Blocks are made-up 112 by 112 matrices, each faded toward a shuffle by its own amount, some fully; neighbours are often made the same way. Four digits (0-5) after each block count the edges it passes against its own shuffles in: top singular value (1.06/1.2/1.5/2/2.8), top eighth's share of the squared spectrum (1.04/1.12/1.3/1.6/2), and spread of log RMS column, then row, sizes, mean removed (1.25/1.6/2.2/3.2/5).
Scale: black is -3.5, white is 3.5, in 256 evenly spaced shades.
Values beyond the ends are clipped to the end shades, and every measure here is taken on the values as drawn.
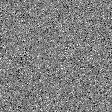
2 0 0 0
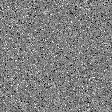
2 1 0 0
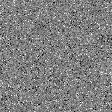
3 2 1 0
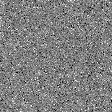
2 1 0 0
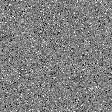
2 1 1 0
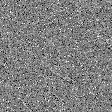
1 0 0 0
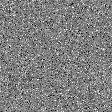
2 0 0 0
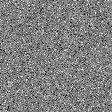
2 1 0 0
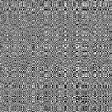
5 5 4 4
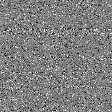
1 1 0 2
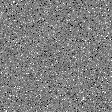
0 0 0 0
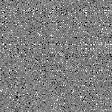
4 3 1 2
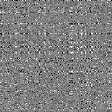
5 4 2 3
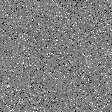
0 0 0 0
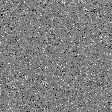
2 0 0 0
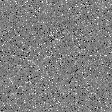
3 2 0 1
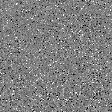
3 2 0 1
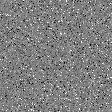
2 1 0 0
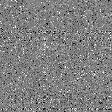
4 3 1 2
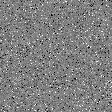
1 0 0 0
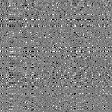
5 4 2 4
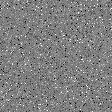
0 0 0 0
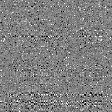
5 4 2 3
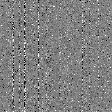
3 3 3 0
